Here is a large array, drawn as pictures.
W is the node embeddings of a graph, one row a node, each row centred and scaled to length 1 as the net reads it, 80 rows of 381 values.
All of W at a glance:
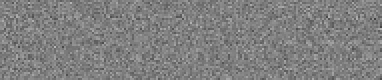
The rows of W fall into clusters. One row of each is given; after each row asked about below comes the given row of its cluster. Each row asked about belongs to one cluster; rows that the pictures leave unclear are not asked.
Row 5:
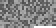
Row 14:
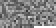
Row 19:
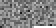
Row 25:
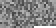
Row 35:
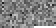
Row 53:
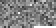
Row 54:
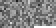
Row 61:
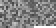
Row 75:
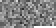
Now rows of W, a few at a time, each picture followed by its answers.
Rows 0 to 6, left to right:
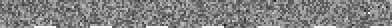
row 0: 5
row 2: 19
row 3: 61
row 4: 35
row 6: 25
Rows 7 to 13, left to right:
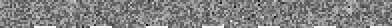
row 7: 19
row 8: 53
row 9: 35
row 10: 54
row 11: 19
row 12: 35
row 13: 53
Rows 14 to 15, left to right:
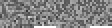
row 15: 5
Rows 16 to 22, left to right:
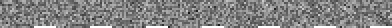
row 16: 14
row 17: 14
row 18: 19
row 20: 25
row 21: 61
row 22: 53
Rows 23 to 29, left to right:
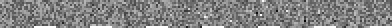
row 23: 25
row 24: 54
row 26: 19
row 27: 25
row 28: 61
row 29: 61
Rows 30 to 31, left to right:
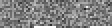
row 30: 19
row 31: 75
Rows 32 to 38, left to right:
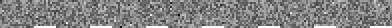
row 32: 14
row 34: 61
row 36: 25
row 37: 54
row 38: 25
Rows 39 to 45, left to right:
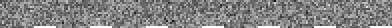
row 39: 75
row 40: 35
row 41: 61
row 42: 35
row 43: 35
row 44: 14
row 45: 75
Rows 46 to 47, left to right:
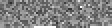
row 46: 5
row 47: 54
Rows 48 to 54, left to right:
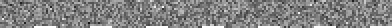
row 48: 25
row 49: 54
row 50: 25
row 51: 54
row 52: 61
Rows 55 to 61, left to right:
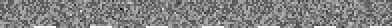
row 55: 5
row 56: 54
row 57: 5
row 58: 5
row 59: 5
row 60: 75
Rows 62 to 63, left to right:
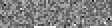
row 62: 14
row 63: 61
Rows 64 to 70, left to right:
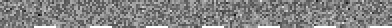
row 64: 54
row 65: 5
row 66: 75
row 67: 14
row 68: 35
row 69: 35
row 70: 5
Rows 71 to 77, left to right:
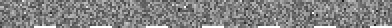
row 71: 54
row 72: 75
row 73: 61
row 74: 54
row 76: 25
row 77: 53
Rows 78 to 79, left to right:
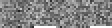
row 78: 19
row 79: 53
